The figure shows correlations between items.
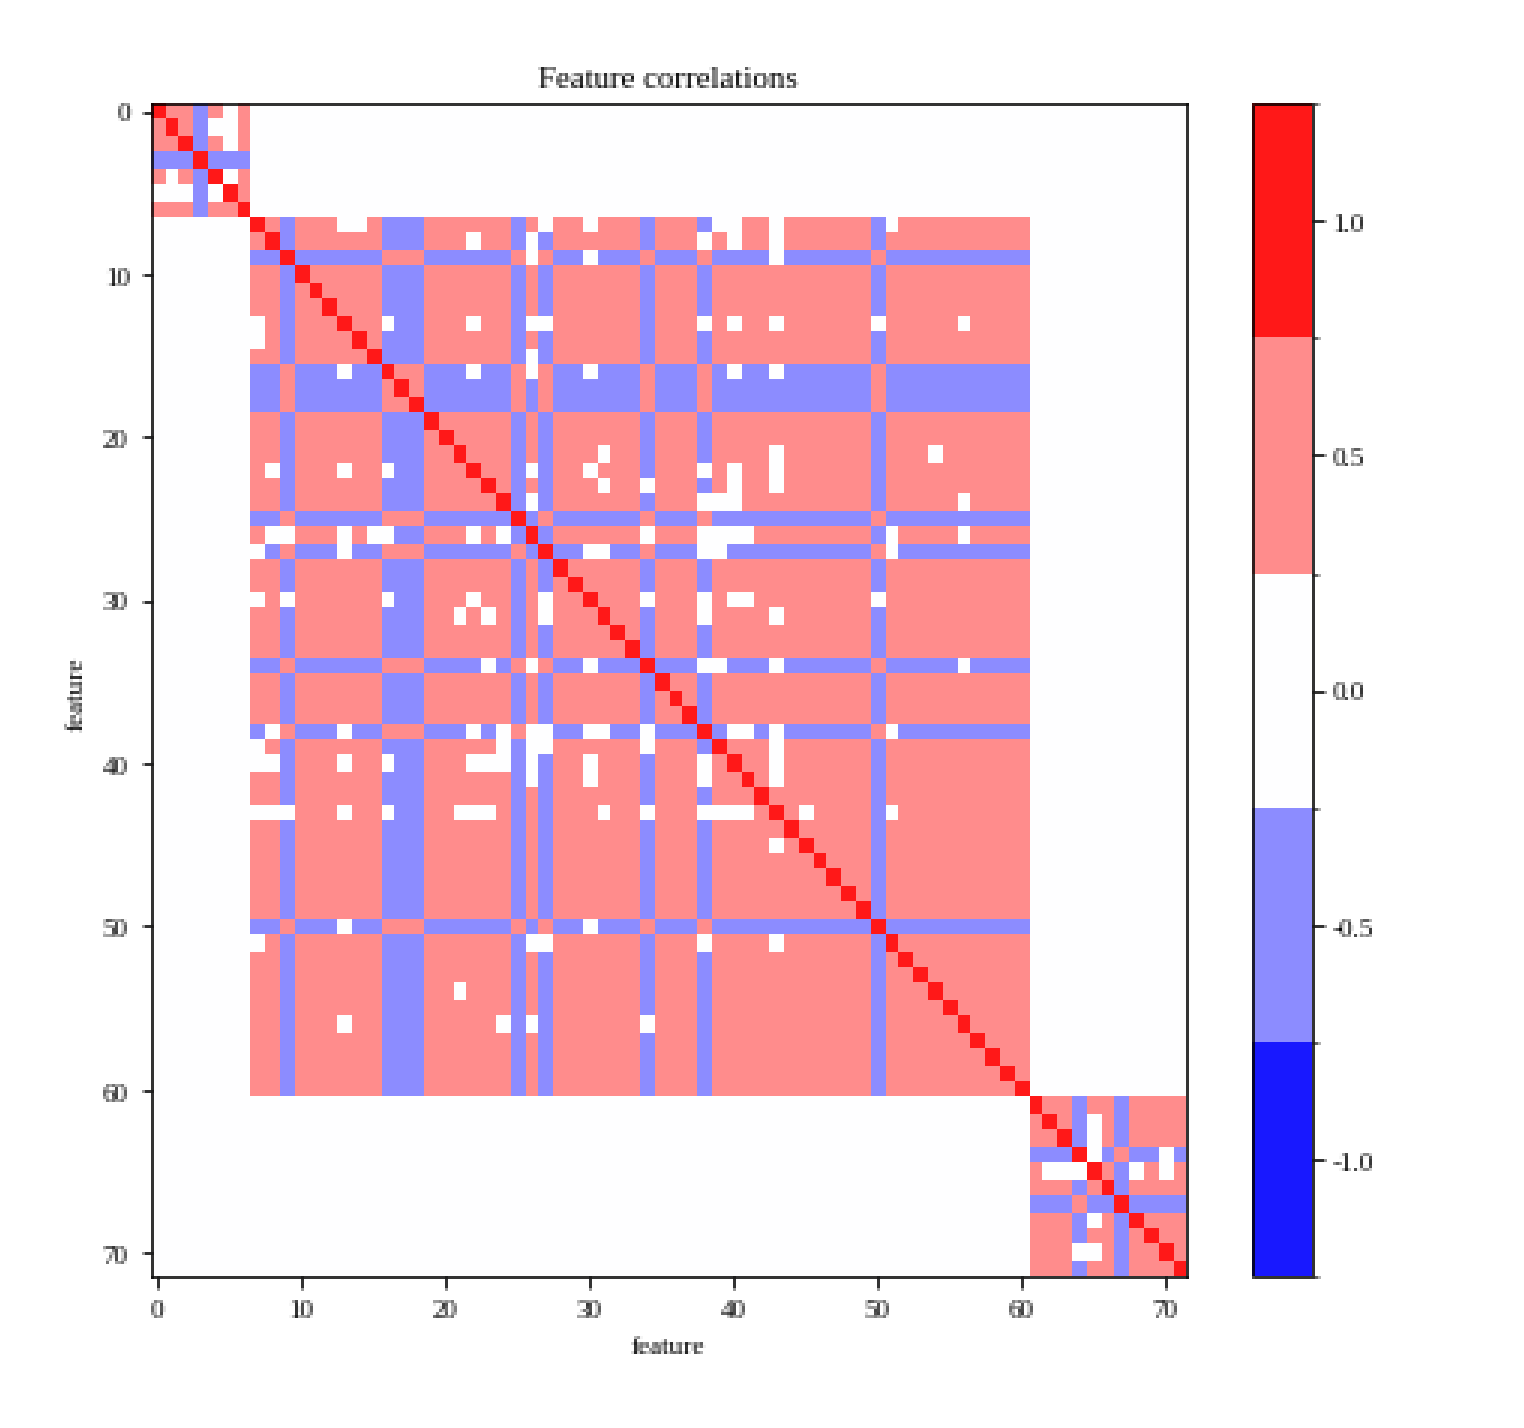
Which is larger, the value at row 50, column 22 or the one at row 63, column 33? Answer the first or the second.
the second
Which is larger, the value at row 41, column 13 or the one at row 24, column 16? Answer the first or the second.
the first
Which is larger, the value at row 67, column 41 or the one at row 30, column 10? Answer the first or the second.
the second
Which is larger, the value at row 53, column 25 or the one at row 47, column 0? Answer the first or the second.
the second
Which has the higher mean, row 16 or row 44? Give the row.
44
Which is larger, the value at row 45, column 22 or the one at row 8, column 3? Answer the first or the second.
the first
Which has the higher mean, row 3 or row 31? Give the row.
31
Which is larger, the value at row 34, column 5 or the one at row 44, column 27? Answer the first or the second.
the first
